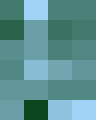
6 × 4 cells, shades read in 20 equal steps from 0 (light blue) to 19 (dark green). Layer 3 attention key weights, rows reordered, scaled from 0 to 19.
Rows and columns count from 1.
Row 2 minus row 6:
8 -12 11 12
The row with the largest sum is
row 2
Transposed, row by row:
12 15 9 10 8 7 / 0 7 7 3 8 19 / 11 13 11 6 10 2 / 11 12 10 8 10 0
